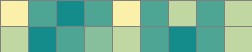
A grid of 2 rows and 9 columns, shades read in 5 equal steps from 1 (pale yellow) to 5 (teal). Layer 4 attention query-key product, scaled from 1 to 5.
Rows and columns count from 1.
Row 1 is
1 4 5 4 1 4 2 4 2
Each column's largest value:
2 5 5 4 2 4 5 4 2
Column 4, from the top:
4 3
